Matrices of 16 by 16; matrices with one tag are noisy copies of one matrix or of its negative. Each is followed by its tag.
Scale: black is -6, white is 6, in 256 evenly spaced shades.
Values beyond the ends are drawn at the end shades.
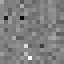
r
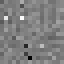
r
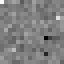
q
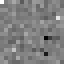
q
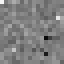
q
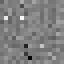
r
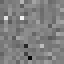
r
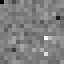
q
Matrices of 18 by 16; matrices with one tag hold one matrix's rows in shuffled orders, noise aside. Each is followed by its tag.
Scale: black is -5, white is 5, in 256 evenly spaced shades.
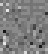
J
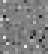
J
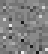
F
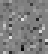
F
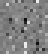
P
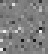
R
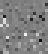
J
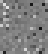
J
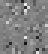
P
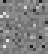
J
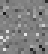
J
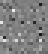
R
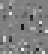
F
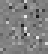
P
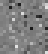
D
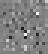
P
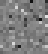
D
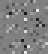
P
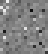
J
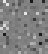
J
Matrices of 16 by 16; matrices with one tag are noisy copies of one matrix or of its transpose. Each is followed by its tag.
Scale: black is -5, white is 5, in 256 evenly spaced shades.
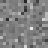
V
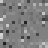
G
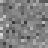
G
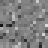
V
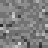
V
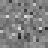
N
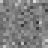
G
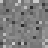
G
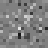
N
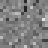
V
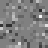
V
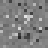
N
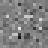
N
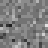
V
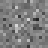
N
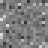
G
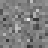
N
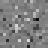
N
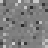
G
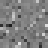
V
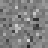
N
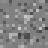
N
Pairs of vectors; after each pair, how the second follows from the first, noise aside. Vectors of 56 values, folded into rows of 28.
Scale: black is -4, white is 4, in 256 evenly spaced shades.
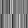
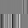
partly zeroed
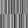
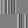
partly zeroed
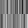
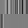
partly zeroed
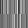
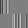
partly zeroed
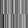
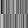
shuffled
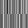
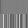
partly zeroed
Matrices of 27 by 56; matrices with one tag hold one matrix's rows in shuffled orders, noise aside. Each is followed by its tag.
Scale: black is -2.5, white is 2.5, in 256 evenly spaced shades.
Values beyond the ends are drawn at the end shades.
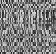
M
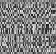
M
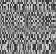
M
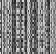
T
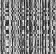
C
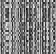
C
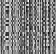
C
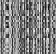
C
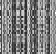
T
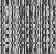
C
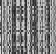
T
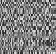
M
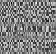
M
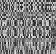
M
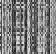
T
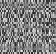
M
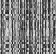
C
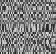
M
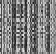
T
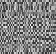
M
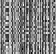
C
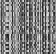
C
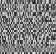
M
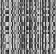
C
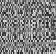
M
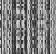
T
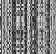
T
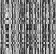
C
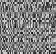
M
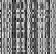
T
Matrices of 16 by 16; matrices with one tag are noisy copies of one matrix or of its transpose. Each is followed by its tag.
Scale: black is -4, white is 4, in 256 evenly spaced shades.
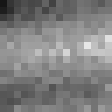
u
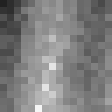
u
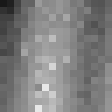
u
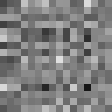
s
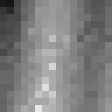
u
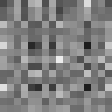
s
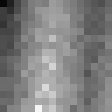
u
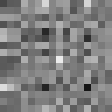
s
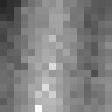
u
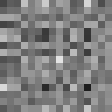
s
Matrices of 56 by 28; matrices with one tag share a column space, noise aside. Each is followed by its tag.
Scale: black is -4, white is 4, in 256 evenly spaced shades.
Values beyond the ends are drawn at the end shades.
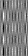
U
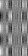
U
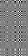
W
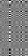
W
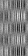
U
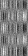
U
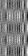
U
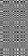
W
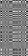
W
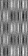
U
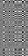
W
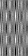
U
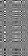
W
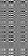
W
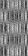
U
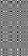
W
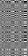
W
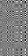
W
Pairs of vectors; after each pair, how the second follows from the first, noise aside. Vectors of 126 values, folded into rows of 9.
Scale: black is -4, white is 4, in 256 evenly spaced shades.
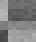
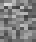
shuffled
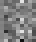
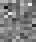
shuffled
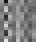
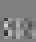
partly zeroed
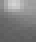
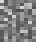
shuffled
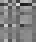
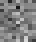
shuffled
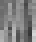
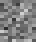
shuffled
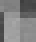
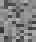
shuffled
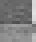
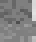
partly zeroed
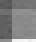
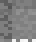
partly zeroed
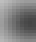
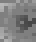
partly zeroed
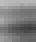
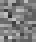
shuffled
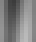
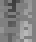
partly zeroed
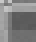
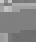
partly zeroed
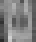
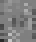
partly zeroed
